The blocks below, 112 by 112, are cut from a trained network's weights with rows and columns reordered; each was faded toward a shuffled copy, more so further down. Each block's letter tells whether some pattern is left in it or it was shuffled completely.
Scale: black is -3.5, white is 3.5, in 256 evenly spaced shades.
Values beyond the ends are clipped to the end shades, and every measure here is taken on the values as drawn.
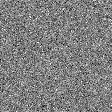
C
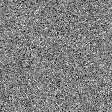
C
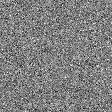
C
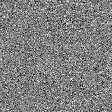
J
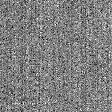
J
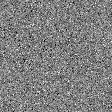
C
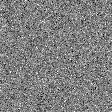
C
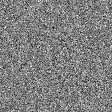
C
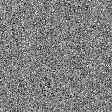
J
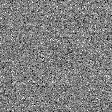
J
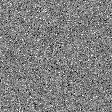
C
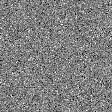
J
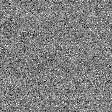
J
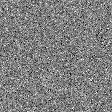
C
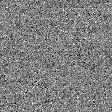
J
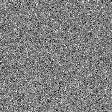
J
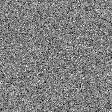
C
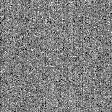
J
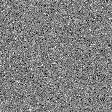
C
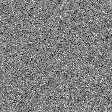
C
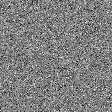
J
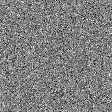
C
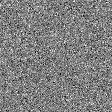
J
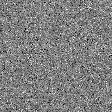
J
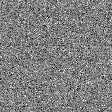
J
